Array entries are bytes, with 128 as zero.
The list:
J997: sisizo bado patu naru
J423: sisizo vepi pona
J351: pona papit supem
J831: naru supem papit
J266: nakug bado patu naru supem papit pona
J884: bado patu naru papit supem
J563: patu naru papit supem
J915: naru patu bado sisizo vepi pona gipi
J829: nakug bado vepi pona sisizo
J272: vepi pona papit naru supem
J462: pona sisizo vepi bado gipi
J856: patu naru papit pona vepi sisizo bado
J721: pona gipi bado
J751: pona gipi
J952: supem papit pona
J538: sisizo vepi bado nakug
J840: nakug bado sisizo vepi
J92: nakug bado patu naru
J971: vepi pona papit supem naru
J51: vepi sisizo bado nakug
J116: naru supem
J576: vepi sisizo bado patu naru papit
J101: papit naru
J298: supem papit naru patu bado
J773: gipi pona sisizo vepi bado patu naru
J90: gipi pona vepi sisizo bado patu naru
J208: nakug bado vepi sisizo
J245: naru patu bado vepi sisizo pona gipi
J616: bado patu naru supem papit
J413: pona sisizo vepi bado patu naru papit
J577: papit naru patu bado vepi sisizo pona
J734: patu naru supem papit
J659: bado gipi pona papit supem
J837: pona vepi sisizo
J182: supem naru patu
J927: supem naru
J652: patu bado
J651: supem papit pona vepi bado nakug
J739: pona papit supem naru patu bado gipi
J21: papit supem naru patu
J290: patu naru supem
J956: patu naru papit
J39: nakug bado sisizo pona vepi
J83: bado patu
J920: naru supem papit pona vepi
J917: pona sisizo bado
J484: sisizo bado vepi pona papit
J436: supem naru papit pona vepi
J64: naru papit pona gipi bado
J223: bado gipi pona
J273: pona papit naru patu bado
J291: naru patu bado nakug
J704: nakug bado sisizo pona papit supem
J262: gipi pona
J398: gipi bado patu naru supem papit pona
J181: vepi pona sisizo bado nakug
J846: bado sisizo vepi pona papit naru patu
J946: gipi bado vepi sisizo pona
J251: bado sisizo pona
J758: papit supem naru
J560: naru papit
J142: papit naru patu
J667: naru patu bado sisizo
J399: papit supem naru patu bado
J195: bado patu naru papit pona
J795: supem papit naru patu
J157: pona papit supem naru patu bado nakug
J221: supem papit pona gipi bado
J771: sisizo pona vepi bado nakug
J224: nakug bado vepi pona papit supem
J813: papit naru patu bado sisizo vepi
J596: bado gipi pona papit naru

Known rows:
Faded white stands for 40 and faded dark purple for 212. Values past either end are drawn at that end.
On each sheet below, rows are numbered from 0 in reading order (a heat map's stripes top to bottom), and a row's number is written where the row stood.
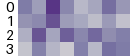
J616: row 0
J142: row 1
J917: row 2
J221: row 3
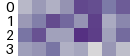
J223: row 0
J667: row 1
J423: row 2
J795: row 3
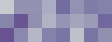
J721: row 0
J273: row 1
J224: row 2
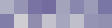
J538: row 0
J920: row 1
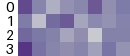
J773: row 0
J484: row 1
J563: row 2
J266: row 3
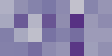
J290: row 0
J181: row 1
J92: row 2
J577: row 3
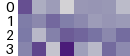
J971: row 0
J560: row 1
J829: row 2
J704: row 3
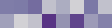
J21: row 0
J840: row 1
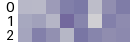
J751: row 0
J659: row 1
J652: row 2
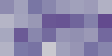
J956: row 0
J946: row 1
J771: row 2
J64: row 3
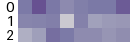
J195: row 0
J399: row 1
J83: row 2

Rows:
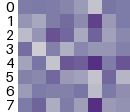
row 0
J884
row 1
J51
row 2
J291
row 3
J436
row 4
J251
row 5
J182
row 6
J116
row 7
J997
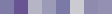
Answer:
J351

